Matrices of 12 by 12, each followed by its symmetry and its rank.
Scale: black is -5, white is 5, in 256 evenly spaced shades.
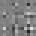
antisymmetric, rank two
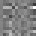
neither, rank two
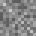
symmetric, full rank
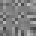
antisymmetric, rank two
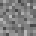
antisymmetric, full rank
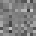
antisymmetric, rank two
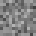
neither, full rank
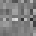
neither, rank two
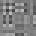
antisymmetric, rank two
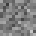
neither, full rank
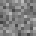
antisymmetric, full rank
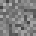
symmetric, full rank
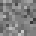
antisymmetric, full rank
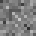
symmetric, full rank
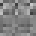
neither, rank two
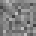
antisymmetric, full rank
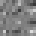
neither, rank two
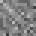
symmetric, full rank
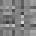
neither, rank two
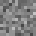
neither, full rank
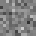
antisymmetric, full rank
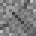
symmetric, full rank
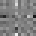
antisymmetric, rank two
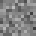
neither, full rank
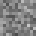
neither, full rank
